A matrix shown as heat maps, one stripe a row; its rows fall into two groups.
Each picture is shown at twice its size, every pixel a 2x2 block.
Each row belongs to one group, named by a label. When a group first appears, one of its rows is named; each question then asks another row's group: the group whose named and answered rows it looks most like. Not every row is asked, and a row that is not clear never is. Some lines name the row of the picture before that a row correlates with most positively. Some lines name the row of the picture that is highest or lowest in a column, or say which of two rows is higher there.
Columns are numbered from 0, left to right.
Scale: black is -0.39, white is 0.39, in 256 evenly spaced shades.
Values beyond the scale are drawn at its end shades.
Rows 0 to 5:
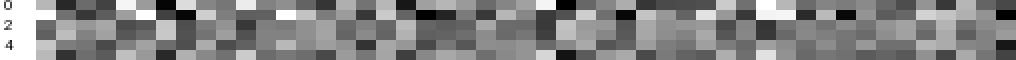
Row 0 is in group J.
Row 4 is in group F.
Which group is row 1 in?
F
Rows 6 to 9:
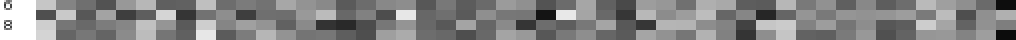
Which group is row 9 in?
F
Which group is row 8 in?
F
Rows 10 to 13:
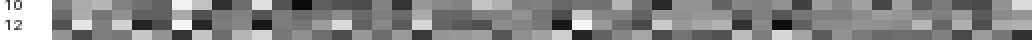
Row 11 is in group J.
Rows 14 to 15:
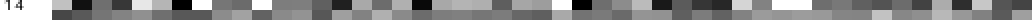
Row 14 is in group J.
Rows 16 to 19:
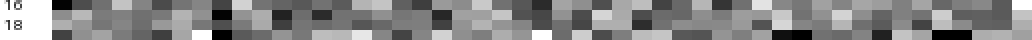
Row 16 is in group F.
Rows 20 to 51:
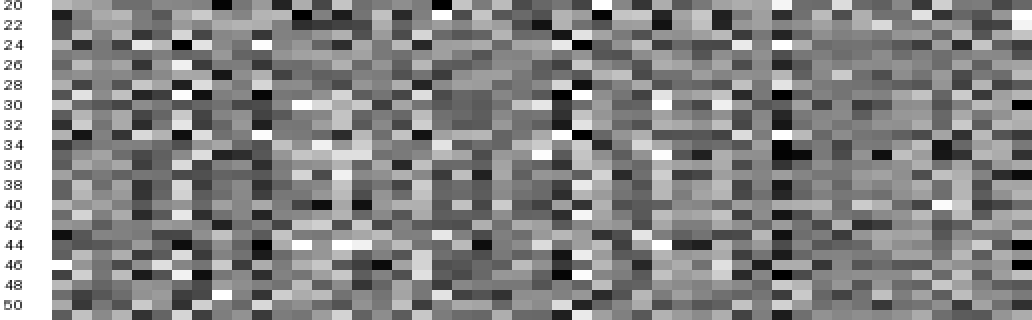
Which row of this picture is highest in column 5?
46
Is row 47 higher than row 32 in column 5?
No
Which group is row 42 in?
F
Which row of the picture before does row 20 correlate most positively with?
17
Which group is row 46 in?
F
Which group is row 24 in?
J
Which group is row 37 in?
F
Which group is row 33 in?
J
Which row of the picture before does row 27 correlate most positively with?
17
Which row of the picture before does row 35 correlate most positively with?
19
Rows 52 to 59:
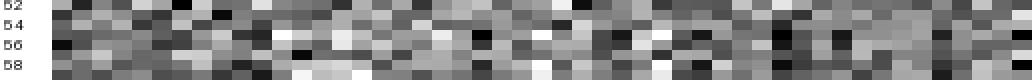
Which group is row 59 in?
F
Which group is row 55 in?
F
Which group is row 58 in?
F
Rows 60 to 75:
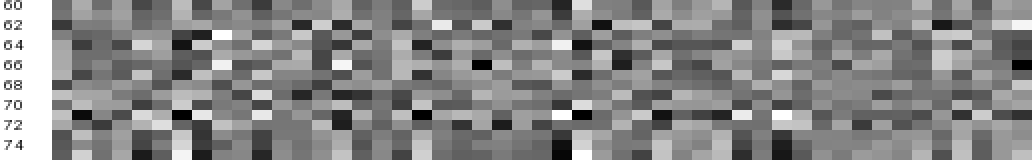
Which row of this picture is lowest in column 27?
62
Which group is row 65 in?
F
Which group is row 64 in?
J
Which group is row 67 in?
J
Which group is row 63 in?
F
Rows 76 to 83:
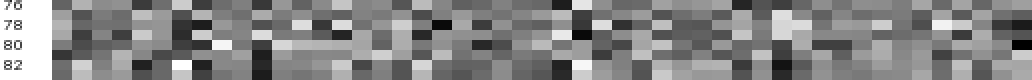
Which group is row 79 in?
J
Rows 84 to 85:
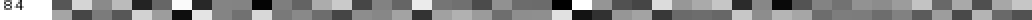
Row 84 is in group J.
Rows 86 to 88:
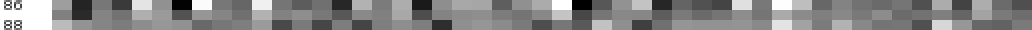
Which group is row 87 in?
J
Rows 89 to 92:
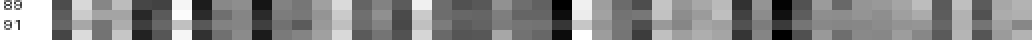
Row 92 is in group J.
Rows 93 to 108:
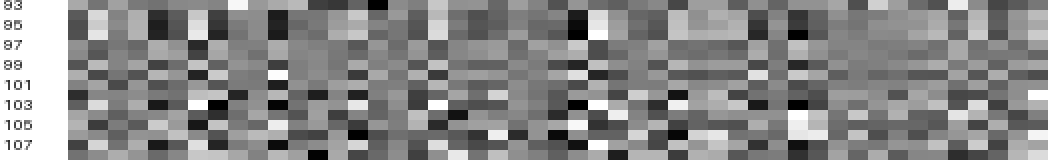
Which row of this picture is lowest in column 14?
106
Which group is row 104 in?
F
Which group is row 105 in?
J
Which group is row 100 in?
J
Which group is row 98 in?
J
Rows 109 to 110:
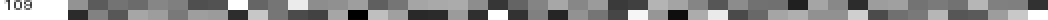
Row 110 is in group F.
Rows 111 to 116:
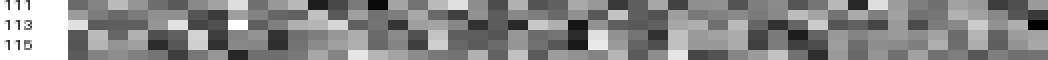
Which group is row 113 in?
F
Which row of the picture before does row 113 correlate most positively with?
109
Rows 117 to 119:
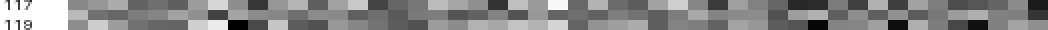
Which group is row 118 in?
F
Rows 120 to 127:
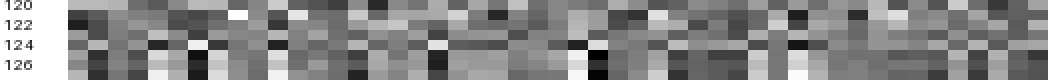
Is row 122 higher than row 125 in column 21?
No
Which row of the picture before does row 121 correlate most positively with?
117
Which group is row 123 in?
J
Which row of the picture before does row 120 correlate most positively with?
119
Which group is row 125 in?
J
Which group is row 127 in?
J
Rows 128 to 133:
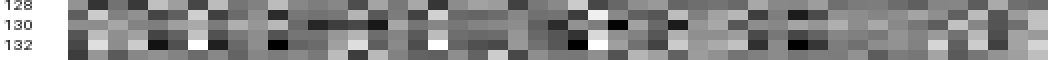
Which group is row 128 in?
J
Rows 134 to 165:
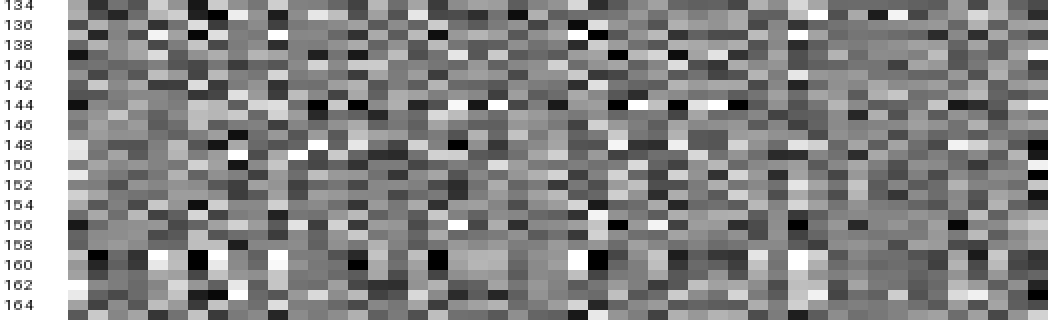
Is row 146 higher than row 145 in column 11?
No
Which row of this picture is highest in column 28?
144
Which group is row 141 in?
J
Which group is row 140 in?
F
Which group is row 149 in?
F
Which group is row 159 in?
J
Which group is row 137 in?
J
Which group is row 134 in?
J
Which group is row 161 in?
J
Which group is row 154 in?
J
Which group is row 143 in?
F
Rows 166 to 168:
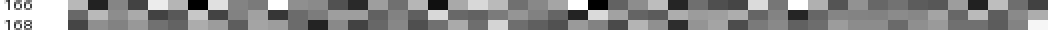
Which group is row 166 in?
J
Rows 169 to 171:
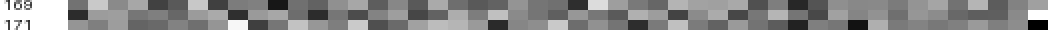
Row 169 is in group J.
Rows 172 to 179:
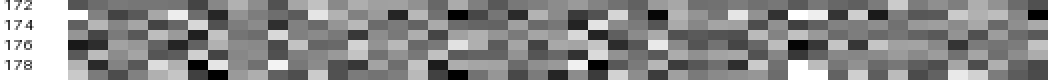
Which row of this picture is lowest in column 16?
173
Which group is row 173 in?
F
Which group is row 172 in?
F
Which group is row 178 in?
J
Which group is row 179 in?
F
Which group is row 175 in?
J
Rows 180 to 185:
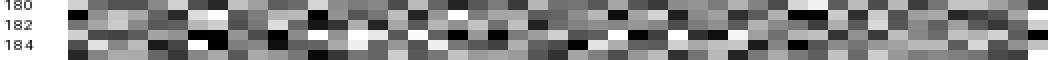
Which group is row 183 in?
F
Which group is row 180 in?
F
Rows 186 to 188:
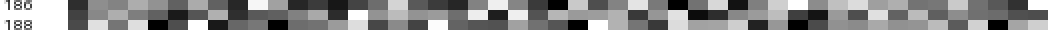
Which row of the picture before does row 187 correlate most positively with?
182
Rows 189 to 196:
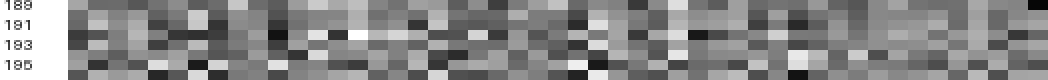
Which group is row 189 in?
F
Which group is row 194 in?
F
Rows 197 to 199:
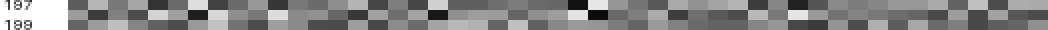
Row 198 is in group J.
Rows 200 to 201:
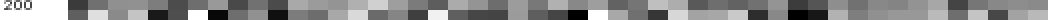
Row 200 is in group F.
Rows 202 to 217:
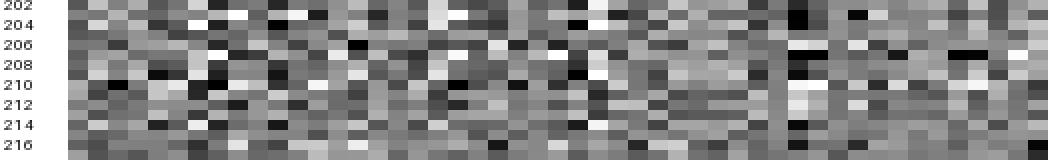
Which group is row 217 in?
F
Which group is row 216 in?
F
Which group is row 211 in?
J
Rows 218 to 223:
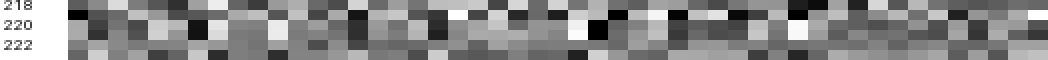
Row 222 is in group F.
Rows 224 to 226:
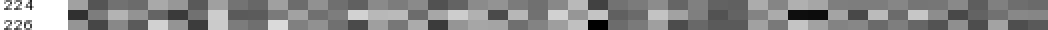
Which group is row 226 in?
J
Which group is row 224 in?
J
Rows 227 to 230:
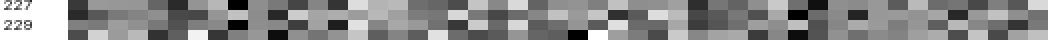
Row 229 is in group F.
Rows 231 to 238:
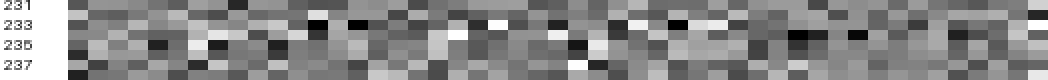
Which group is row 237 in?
J
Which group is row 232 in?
F
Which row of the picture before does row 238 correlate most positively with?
228
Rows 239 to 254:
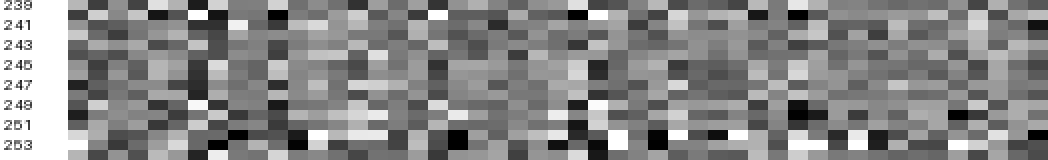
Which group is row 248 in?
J
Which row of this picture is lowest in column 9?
252
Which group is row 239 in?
J
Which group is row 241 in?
F
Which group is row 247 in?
F
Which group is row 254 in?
J
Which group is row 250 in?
F
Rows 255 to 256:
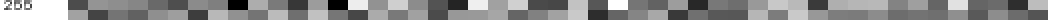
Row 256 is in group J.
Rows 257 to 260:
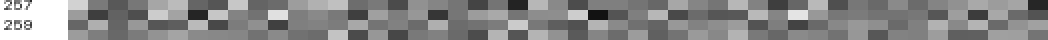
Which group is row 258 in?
J
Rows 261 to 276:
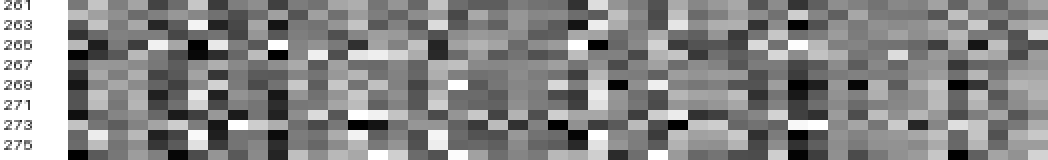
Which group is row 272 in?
F
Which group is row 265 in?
J
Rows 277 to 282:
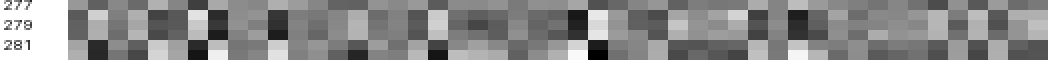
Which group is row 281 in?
J
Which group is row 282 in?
J
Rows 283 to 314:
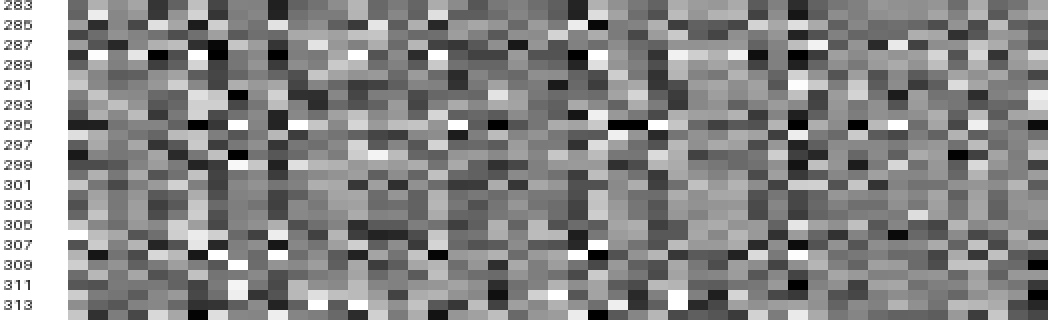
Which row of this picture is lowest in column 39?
295
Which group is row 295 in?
F
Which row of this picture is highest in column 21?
292
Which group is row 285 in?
J
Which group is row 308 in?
J
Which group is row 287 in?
F
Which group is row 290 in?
F
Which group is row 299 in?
F
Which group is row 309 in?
F
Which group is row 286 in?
F
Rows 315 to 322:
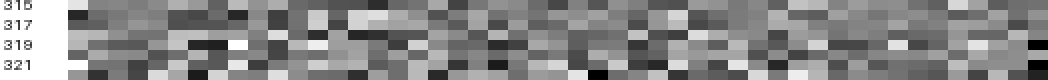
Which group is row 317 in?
F
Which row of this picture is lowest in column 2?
319
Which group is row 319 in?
F
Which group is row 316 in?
F
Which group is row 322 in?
J
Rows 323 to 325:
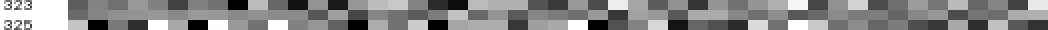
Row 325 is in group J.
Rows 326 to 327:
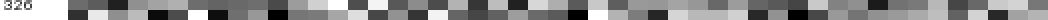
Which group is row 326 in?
F
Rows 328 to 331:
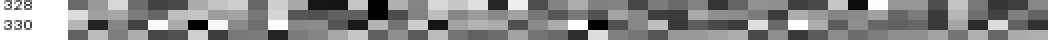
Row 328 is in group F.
